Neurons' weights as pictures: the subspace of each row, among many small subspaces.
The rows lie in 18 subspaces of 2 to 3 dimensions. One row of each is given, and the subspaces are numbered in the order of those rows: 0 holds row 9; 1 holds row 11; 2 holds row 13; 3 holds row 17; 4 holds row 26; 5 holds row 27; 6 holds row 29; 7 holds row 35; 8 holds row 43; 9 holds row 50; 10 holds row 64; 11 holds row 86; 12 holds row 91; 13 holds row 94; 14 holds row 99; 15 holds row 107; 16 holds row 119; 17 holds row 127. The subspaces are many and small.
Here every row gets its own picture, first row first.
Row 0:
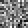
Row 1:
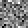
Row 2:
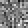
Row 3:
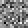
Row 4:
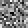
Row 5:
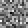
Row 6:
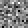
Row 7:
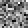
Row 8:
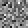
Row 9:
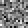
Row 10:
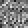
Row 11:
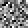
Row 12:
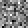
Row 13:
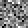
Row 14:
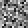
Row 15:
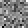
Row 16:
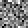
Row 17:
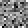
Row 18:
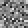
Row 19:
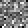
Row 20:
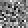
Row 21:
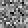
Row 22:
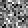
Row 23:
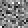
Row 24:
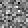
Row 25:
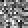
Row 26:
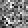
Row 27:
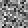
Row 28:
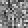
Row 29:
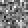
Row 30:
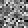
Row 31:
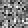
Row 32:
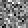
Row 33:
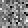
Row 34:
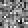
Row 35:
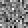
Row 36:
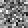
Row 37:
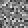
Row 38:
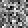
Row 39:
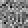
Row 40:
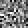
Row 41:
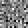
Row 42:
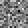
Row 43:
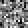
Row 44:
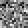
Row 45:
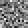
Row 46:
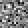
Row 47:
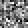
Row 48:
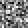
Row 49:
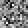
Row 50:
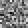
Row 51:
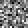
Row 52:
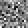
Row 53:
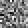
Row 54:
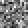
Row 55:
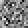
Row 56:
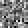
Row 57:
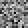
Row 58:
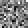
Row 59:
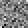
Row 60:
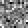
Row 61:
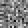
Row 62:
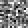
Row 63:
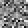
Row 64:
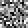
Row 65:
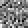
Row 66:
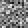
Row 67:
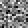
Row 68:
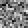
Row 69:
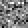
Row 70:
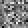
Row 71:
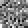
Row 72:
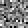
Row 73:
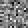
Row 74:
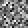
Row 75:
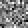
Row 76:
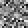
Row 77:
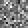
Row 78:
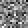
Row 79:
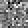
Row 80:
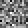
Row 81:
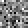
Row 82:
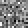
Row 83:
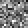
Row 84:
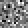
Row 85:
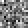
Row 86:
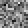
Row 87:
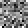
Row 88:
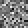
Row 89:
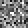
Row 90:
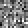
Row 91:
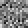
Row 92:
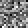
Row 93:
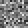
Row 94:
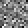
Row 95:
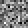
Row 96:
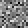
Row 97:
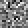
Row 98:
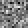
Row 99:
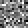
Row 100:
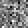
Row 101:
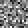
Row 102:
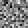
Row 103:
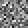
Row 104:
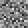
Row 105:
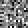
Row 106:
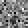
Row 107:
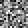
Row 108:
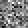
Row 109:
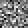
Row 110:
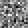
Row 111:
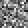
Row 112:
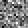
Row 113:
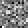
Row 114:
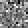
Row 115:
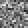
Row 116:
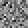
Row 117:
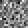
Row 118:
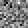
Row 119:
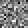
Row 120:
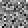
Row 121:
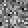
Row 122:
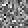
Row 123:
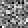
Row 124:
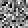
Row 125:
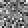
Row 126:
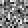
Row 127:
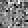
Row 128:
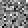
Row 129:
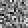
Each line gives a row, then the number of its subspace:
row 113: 14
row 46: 17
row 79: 17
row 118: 4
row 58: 16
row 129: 9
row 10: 12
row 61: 7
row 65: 12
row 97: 17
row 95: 12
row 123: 14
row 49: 4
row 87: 3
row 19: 3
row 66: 10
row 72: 0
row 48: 15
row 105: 7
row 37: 16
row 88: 16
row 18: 16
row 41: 7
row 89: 10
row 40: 9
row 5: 9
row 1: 2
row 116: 1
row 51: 0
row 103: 1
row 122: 1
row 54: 6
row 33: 5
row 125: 3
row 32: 2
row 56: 8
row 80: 9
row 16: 2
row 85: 6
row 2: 17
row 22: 2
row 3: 12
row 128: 13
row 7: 11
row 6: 0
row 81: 6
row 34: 8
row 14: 5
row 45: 14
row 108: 4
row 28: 17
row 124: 1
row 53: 9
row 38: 5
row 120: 13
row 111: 5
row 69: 0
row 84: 17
